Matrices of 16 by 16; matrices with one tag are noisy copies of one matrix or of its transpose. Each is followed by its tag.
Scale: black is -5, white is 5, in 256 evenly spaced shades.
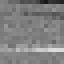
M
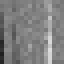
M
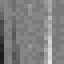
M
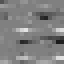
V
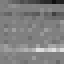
M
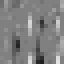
V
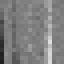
M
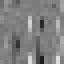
V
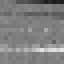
M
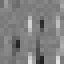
V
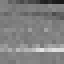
M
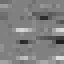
V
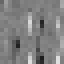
V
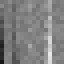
M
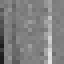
M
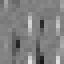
V
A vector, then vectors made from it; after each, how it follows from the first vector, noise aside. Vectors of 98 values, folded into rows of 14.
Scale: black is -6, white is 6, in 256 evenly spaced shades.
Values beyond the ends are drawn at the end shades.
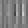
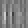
reversed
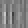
reversed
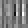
scaled up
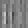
reversed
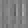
shrunk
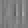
shrunk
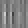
reversed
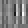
scaled up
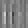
reversed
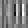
scaled up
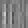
reversed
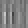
reversed
